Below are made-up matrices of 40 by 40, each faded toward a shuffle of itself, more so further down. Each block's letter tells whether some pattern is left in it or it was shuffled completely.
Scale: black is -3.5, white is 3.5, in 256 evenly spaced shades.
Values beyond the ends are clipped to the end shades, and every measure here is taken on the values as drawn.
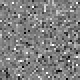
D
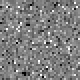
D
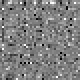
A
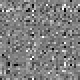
A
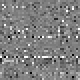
A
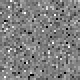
D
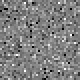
D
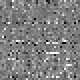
A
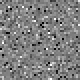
D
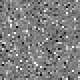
D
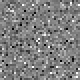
D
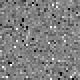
D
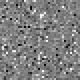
D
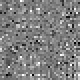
A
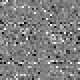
A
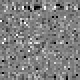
A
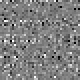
A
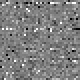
A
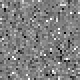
D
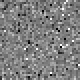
D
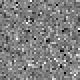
D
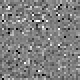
A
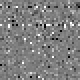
A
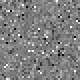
D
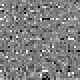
A
